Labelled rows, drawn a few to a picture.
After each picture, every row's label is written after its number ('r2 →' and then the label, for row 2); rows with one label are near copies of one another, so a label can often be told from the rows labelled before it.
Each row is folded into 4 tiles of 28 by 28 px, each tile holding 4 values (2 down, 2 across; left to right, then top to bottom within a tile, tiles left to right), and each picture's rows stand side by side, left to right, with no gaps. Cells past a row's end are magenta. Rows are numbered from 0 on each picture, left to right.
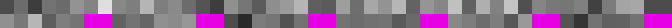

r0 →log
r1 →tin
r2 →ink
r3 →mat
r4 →mat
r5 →ink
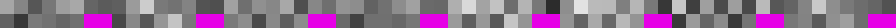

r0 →ink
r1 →tin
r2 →mat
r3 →ink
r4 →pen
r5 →pen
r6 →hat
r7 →tin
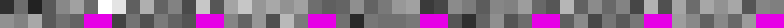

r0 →log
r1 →hat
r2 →pen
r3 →ink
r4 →ink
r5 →hat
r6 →mat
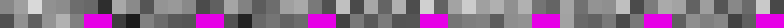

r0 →tin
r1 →ink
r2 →ink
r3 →hat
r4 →pen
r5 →mat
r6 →hat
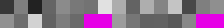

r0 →log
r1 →mat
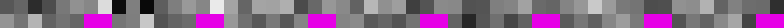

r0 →log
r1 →log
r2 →mat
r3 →mat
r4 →ink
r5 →tin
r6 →tin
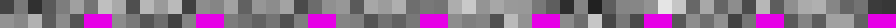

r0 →log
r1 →mat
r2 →mat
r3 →mat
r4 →pen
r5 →log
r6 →hat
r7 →tin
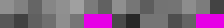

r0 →ink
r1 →ink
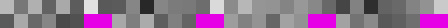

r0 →hat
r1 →log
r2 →pen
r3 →log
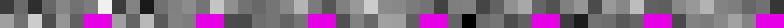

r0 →log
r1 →log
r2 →ink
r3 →tin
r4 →ink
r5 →ink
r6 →tin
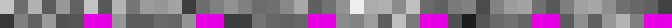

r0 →hat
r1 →mat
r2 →ink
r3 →pen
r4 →ink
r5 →tin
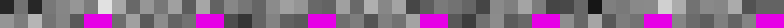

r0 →log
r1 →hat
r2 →ink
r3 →mat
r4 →ink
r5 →log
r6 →mat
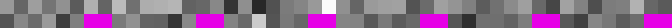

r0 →hat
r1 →mat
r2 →log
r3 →mat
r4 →ink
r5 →ink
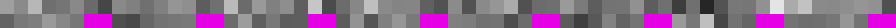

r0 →tin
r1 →ink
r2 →hat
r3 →tin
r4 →mat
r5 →ink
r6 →log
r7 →pen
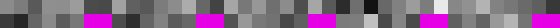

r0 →ink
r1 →ink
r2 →hat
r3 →log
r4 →tin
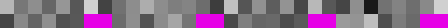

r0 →hat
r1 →tin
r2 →hat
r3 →log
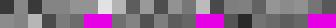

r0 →log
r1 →hat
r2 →ink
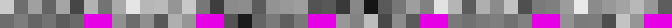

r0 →hat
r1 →pen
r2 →ink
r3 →log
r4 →mat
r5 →pen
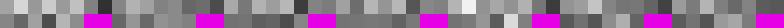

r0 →pen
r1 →tin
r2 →mat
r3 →mat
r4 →pen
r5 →tin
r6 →tin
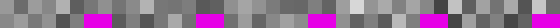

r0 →mat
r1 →tin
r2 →tin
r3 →pen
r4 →hat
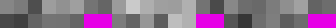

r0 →ink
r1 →pen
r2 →ink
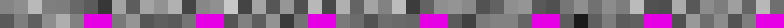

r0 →tin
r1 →mat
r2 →hat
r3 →mat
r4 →ink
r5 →ink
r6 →hat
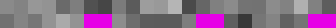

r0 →tin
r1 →mat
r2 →ink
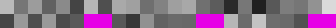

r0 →hat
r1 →ink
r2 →log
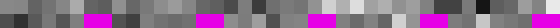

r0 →ink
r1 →ink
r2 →log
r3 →pen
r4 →log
